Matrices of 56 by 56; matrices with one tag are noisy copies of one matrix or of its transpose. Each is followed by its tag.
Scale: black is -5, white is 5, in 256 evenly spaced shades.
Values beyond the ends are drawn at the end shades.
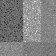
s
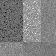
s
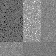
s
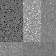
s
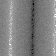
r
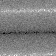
r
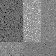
s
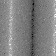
r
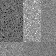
s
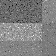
s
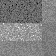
s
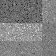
s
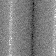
r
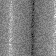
r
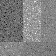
s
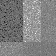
s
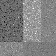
s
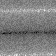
r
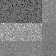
s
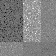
s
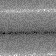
r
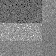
s
